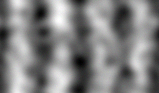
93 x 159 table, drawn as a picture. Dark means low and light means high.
Overall the values sit about 50% of the way up the scale. No lone cell stands out from its neighbours. Stripes running up and down repeat 4 times from left to right. The top middle is the ninth with the highest average. The texture varies smoothly and slowly. No overall slope runs across the table.
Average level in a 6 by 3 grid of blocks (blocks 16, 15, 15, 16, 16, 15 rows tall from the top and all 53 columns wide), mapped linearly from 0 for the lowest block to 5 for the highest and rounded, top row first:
1 5 1 | 1 5 1 | 0 2 2 | 1 2 3 | 2 2 1 | 3 2 1
